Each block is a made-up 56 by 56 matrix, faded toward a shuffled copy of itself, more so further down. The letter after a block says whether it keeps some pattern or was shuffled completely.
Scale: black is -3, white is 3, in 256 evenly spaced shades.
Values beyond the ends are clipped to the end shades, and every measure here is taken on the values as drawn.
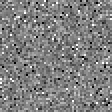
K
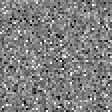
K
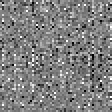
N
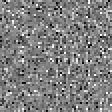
N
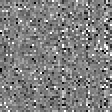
N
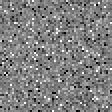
K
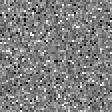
K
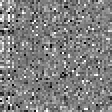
N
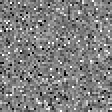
K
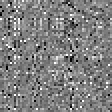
N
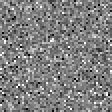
K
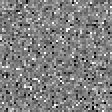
K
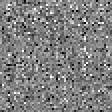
N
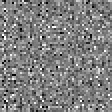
N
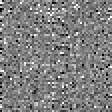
N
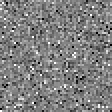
K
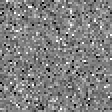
K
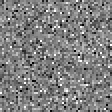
K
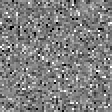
K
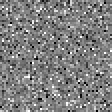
K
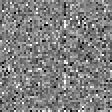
N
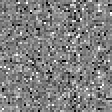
N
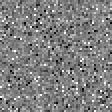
K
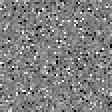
K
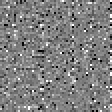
N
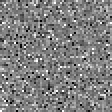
K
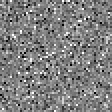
K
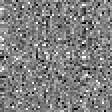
N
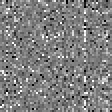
N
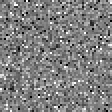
K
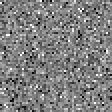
K
